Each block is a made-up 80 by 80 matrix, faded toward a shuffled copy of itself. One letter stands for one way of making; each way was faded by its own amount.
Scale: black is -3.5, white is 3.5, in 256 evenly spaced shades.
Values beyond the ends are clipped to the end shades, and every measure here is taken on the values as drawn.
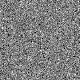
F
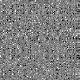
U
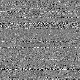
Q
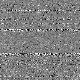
Q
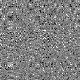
U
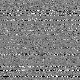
Q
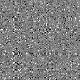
U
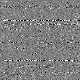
Q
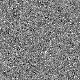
F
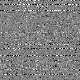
Q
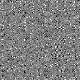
U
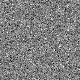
F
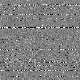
Q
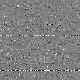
Q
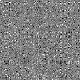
U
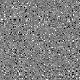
U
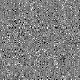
U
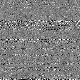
Q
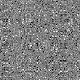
U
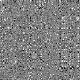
U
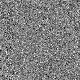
F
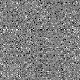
U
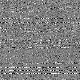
Q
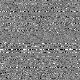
Q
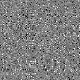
U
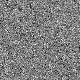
F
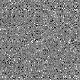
U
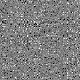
U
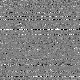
Q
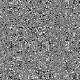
U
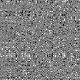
U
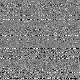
Q
